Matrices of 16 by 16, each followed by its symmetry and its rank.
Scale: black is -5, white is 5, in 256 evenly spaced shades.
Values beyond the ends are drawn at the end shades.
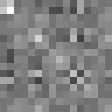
symmetric, rank three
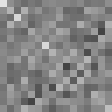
symmetric, full rank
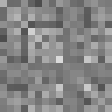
symmetric, rank three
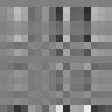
neither, rank one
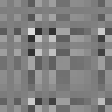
symmetric, rank one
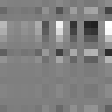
neither, rank one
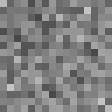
symmetric, full rank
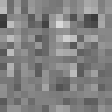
neither, rank three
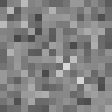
symmetric, full rank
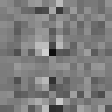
neither, rank three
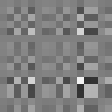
symmetric, rank one
